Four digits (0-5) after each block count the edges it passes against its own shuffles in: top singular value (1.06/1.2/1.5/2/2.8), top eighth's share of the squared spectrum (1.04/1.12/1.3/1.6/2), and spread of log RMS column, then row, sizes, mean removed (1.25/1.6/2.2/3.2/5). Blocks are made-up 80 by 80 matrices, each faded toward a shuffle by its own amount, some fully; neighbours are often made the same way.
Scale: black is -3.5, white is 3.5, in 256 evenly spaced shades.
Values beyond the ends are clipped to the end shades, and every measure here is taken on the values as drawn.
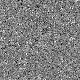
1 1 0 0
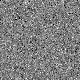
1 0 0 0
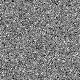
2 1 0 0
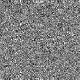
3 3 2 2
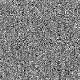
3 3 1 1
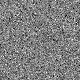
1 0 0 0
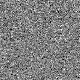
3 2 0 1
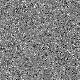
3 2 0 0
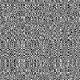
5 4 3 3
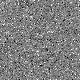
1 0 0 0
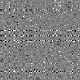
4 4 2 3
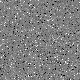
0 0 0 0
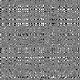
5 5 3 4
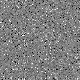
3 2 1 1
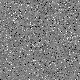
1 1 0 0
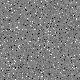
2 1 0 0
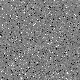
0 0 0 0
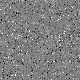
2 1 0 0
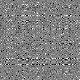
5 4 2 3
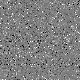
3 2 0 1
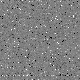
2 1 0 0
